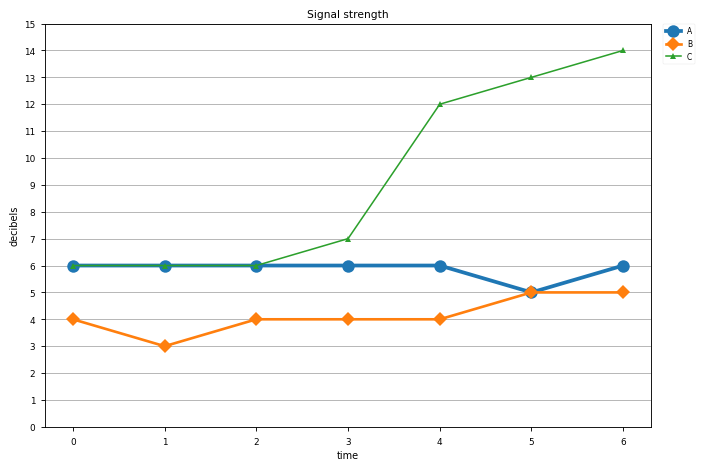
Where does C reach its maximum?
6
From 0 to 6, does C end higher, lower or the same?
higher
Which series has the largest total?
C
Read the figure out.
Title: Signal strength
x-axis: time, ticks 0 1 2 3 4 5 6
y-axis: decibels, ticks 0 1 2 3 4 5 6 7 8 9 10 11 12 13 14 15
Legend: A, B, C
Values:
A: 6 6 6 6 6 5 6
B: 4 3 4 4 4 5 5
C: 6 6 6 7 12 13 14
